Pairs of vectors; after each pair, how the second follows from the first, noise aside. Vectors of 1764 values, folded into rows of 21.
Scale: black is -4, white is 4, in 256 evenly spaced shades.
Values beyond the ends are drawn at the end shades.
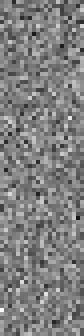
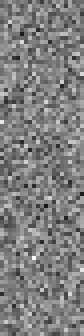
shuffled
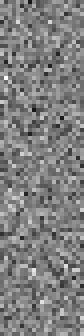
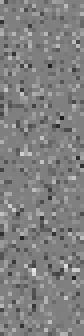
partly zeroed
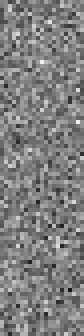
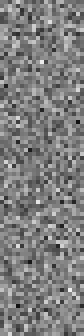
sign-scrambled
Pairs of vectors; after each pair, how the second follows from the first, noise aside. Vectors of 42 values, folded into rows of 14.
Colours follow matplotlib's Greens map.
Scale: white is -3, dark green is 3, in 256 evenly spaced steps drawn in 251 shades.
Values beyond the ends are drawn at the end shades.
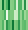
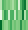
shuffled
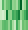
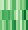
shuffled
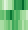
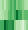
reversed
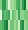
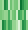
reversed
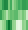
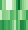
reversed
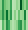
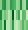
shuffled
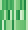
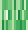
reversed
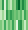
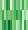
reversed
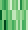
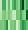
reversed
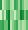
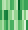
reversed
